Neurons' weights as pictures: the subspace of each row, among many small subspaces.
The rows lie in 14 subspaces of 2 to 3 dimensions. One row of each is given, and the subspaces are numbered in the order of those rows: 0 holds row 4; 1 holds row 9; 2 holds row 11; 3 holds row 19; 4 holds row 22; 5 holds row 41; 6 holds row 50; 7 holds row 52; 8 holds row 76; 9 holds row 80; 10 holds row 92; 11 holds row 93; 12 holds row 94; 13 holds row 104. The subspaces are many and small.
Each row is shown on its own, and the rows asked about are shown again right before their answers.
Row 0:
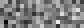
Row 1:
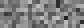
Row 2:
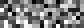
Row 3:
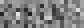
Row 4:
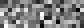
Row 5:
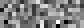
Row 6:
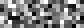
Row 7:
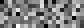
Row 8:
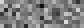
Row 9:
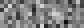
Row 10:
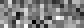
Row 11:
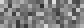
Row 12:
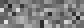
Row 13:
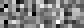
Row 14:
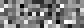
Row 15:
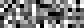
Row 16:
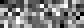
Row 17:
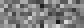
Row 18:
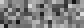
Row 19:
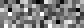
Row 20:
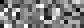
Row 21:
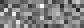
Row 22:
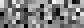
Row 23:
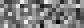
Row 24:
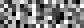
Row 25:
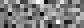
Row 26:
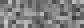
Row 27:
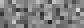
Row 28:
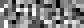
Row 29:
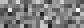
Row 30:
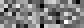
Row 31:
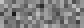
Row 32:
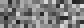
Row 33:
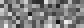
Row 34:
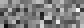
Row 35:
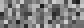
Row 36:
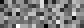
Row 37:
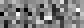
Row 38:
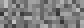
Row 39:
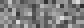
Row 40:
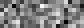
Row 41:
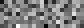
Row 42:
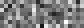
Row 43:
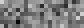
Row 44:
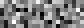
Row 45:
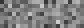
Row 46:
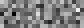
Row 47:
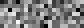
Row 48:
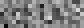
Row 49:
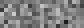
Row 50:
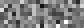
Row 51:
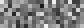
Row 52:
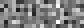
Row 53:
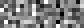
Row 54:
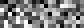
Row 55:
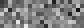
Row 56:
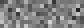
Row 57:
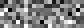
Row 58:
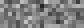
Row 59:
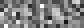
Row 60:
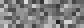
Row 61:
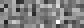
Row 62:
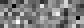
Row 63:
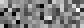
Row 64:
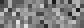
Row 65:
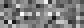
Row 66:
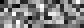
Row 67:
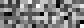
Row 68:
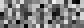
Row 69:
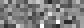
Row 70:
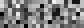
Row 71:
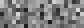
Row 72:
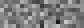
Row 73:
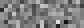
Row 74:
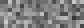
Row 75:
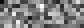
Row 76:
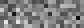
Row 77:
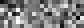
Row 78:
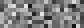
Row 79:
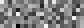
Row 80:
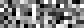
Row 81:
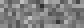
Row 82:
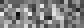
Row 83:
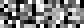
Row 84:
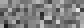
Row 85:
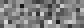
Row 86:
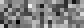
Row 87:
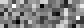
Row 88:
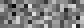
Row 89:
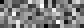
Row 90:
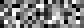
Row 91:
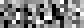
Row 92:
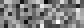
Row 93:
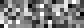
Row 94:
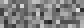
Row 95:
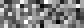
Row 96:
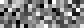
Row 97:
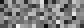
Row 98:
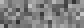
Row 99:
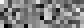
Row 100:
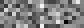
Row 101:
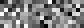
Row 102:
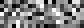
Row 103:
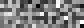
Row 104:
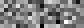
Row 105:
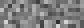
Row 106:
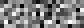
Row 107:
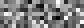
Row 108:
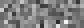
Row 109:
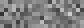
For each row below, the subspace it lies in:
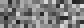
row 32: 9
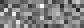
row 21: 0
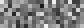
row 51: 2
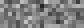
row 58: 10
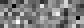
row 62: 8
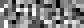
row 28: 7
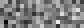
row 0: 9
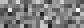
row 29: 3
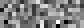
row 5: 6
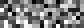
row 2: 8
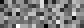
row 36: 5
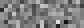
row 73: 6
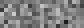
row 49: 8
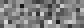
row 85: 12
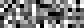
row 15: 1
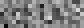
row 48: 6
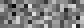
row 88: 8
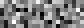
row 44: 4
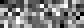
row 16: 11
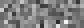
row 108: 6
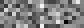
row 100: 13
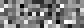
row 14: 12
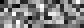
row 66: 10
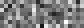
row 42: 1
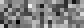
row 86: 11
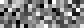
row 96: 3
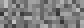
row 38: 12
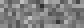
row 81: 10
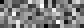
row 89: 3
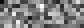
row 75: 10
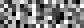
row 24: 9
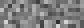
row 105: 6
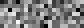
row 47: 3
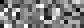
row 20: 13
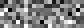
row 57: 2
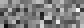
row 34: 0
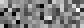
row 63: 0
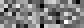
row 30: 13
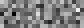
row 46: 12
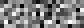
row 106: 12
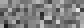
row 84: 0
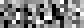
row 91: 1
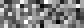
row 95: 10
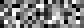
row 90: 12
